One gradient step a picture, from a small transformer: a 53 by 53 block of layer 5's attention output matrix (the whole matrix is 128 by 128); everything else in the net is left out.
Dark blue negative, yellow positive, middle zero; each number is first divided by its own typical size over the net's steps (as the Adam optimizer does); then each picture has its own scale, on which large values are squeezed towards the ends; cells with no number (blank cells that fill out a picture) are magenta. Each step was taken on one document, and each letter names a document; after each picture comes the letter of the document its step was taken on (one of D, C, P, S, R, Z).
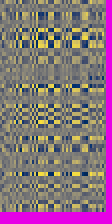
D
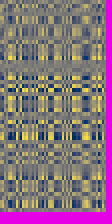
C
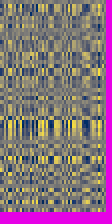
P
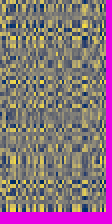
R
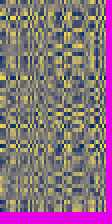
R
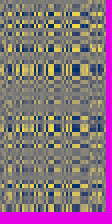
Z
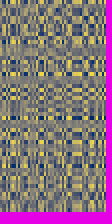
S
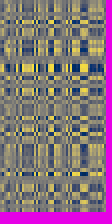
Z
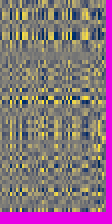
D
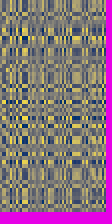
S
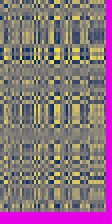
Z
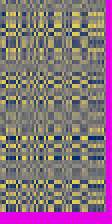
Z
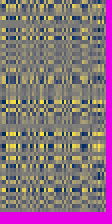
D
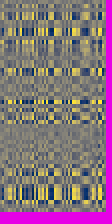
C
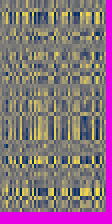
D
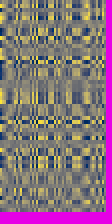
P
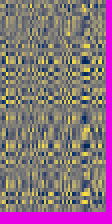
P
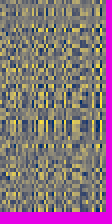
P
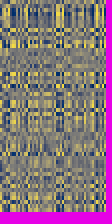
S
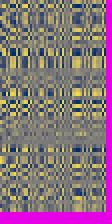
R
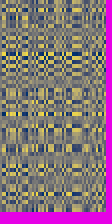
R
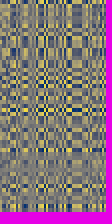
S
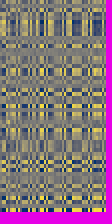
R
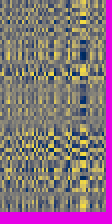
Z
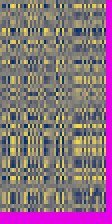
S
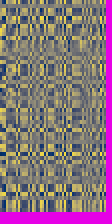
R
